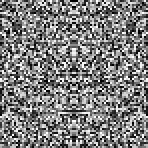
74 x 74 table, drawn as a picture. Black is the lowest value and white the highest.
There is no seam. The texture is fine-grained noise. There is no overall slope. The left and right halves mirror each other. The values spread evenly over their range.
